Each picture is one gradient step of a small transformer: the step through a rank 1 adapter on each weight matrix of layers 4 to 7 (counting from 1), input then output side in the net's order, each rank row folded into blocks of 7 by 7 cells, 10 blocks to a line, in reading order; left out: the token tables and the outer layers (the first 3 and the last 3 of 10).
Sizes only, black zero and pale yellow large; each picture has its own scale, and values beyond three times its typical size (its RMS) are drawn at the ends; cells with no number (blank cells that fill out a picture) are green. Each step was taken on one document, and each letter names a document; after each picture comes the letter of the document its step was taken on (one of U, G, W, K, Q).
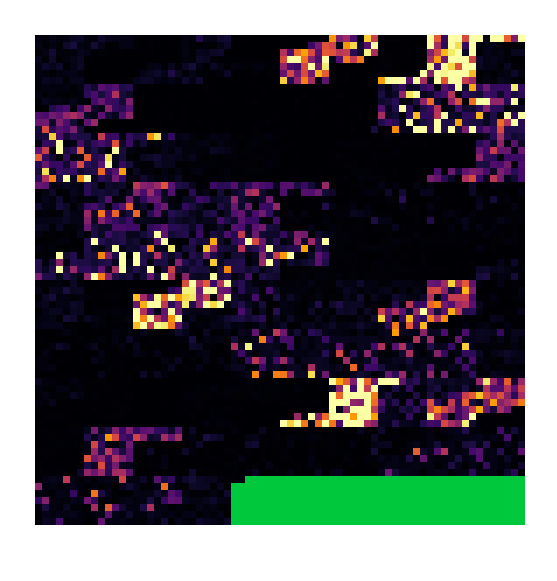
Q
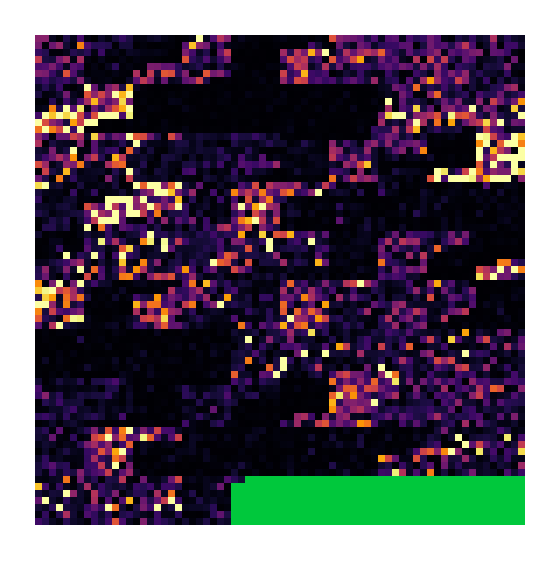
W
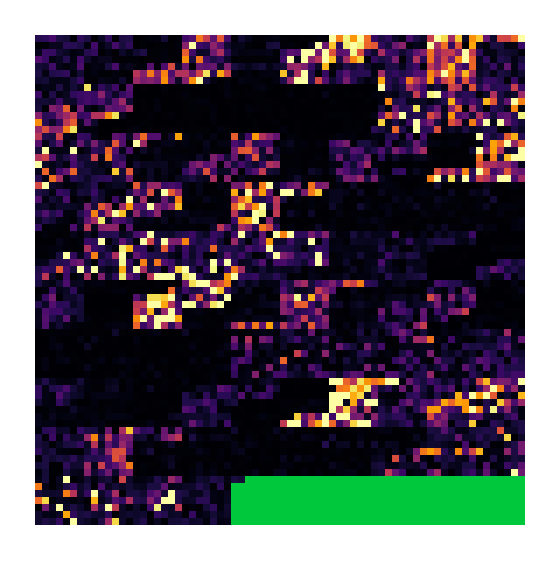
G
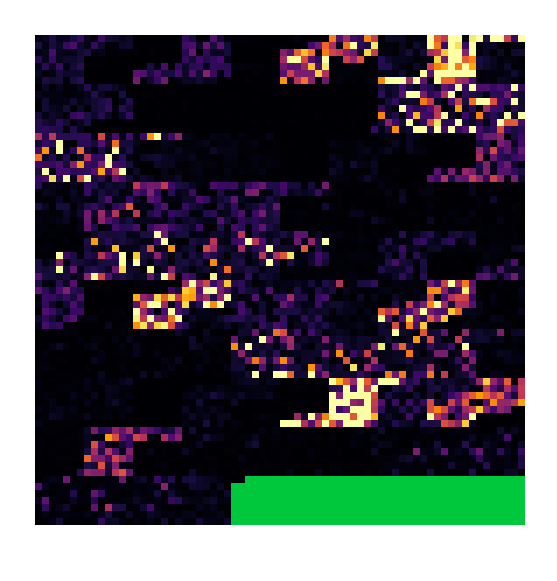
Q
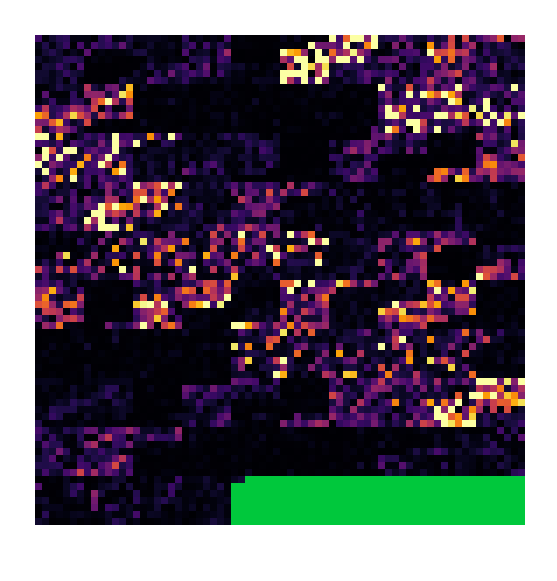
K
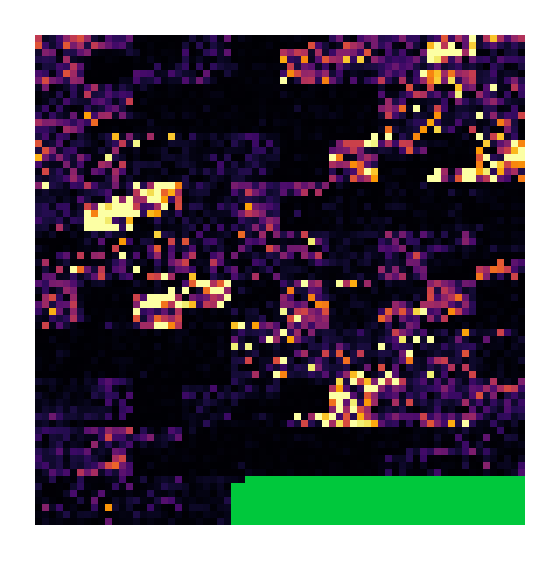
K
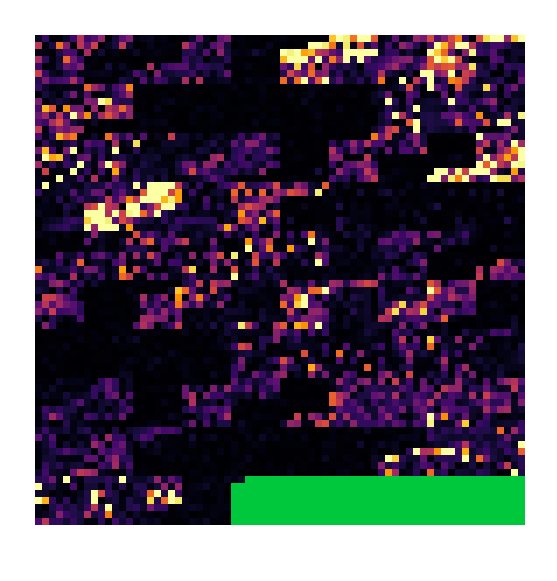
K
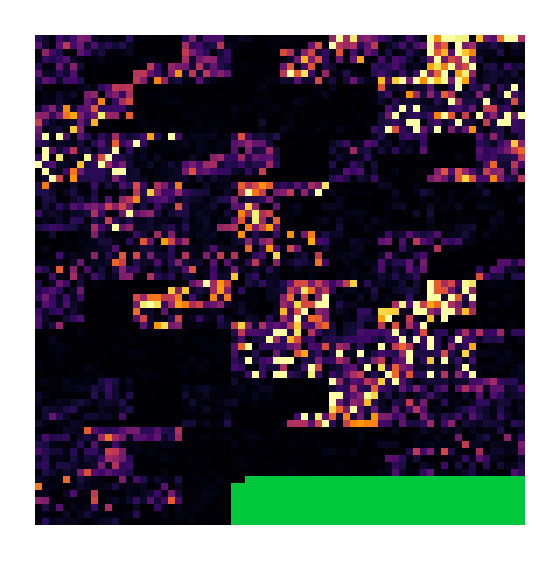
K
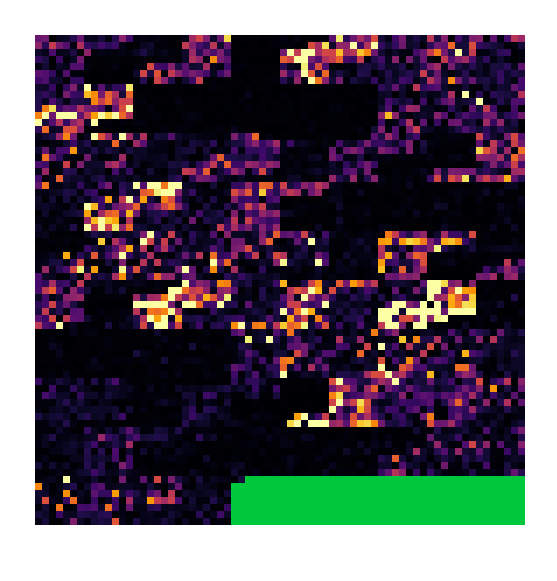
W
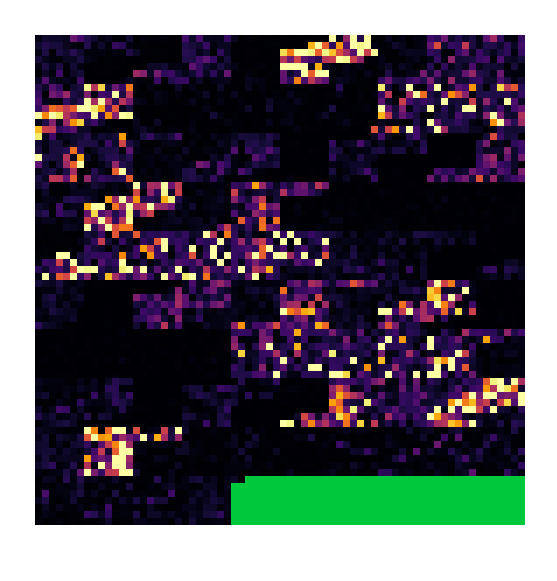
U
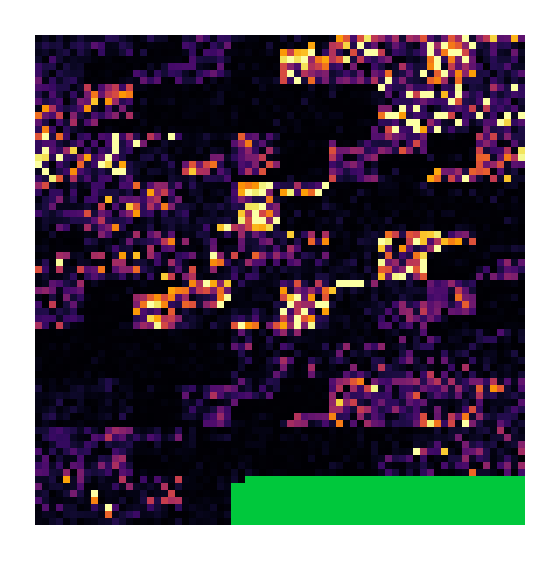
K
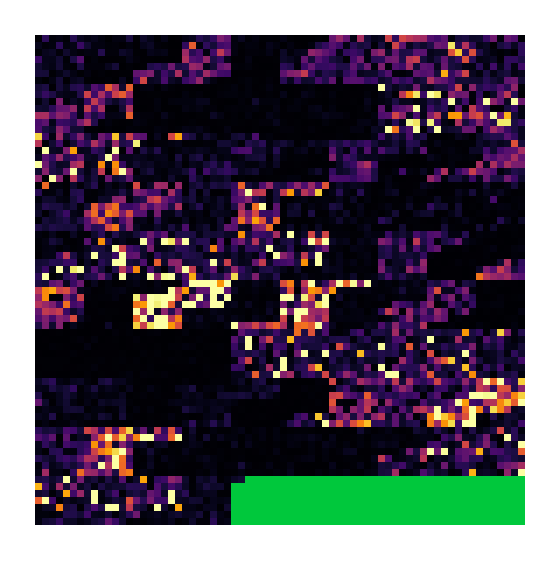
G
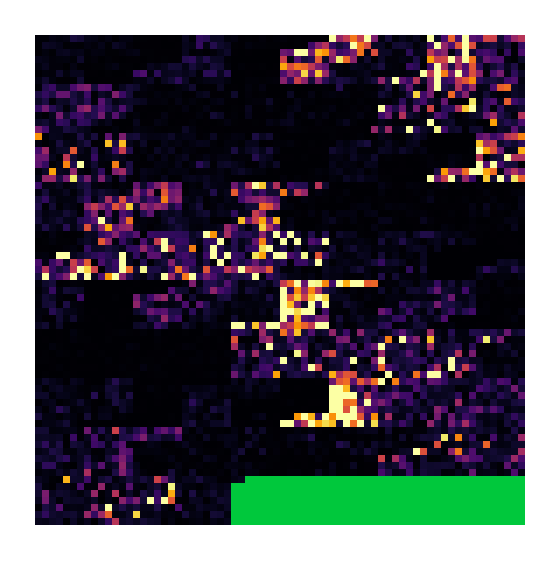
U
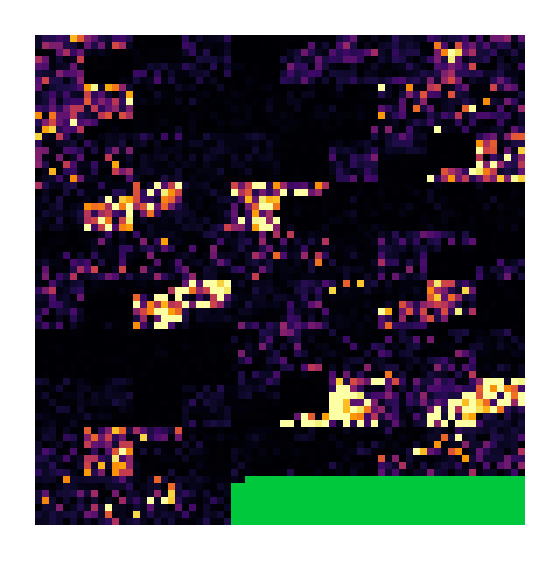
U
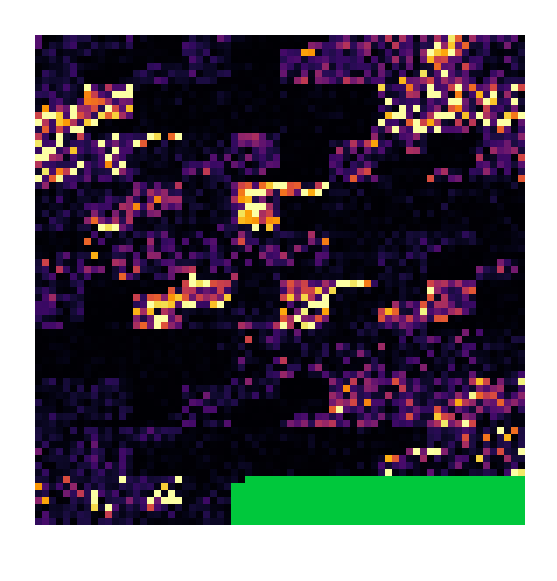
G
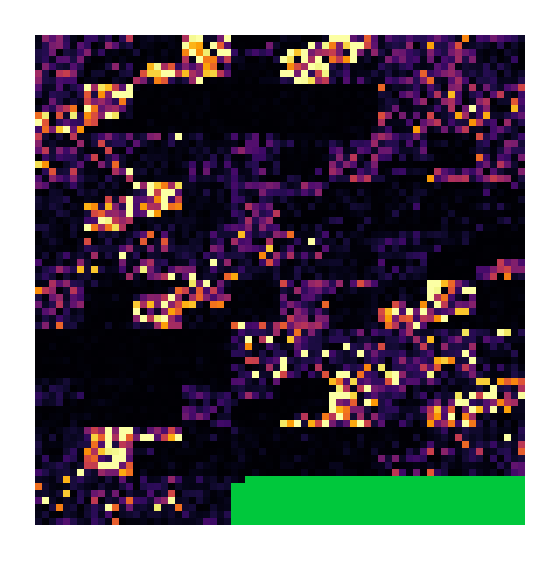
G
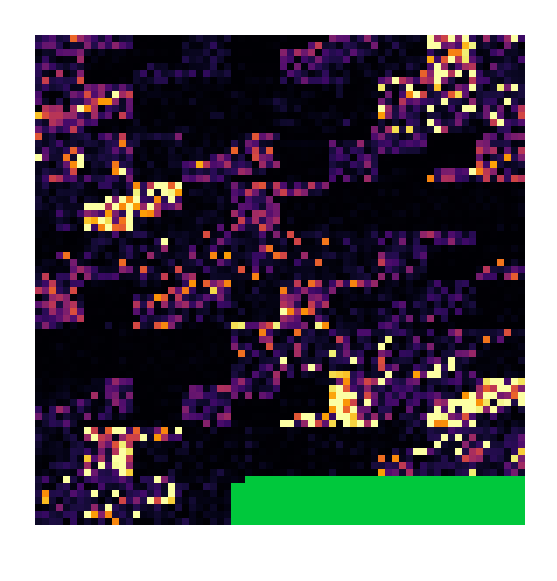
U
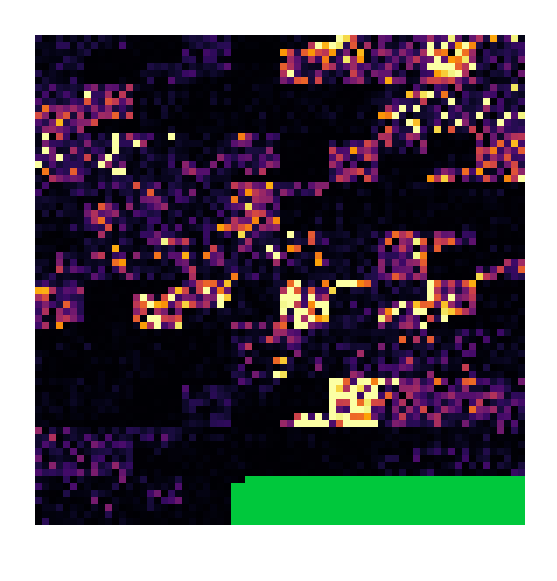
K
